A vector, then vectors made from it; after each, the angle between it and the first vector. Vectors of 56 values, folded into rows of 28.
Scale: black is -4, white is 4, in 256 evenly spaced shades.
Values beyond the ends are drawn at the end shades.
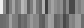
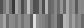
partly opposed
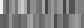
nearly parallel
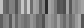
partly aligned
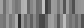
partly aligned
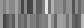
orthogonal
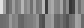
nearly parallel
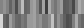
partly aligned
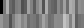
nearly opposite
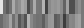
nearly parallel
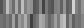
partly opposed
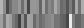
partly aligned
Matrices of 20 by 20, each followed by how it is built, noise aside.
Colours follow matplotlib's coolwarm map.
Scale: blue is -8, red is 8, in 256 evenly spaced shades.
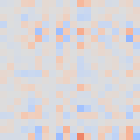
low rank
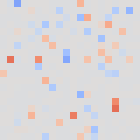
sparse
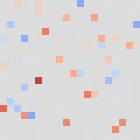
sparse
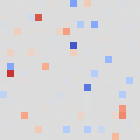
sparse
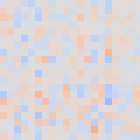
low rank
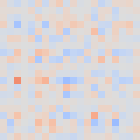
low rank
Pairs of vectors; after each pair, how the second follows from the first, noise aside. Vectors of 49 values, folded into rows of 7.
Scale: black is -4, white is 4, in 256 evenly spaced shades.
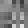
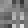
copied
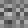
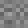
shrunk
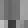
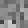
sign-scrambled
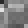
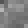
shrunk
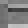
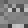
sign-scrambled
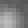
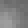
shrunk
